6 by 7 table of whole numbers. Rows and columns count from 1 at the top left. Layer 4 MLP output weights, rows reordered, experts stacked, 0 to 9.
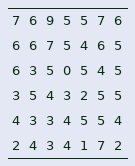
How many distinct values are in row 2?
4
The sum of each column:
28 27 31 21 22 34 27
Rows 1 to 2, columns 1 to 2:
7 6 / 6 6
